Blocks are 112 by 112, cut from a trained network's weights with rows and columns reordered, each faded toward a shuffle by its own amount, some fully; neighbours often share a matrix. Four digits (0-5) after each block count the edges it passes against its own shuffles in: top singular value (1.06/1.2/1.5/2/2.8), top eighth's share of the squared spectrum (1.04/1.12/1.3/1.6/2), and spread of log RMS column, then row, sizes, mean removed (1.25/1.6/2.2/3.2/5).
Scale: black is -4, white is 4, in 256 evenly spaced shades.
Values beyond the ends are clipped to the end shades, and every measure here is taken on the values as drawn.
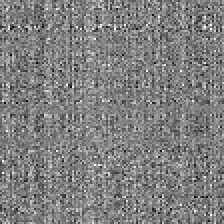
4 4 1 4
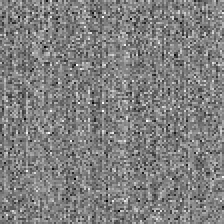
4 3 0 3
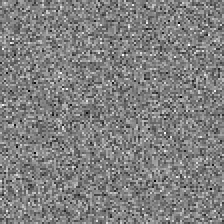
1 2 0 0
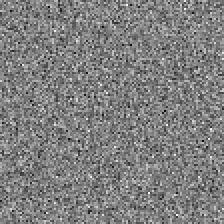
0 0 0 0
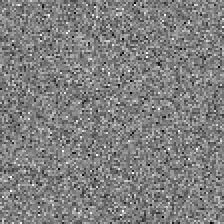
0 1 0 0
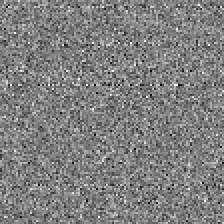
2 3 0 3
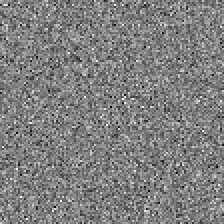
1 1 0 1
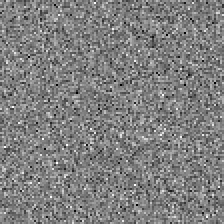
0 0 0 0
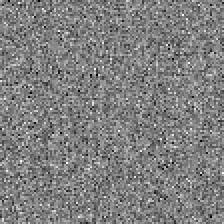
0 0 0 0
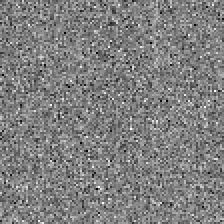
0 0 0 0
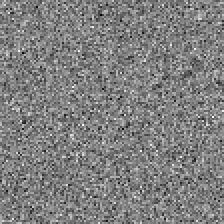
0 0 0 0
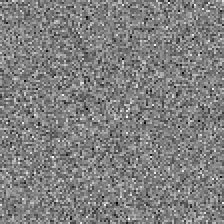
1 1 0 0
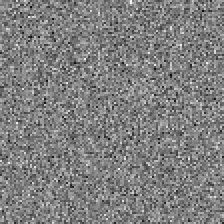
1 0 0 0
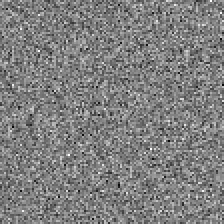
2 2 1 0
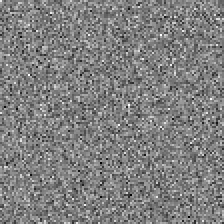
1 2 0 0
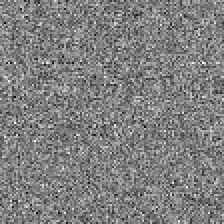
3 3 0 2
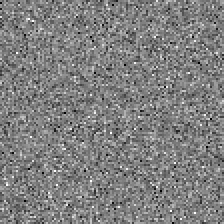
1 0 0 0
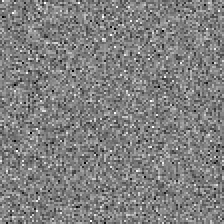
2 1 1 0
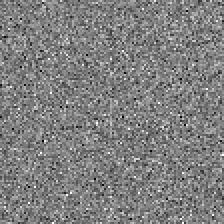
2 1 0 0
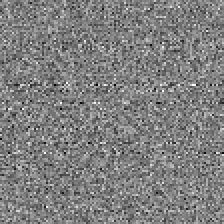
2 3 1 3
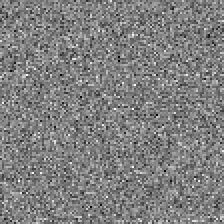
1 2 0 2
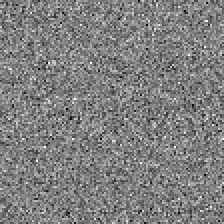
1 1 0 1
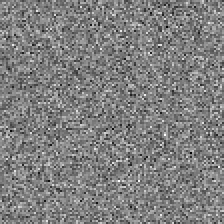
2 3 1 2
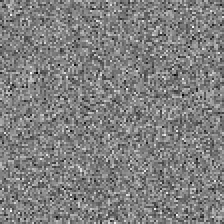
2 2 0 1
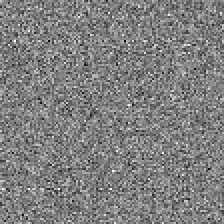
3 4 1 1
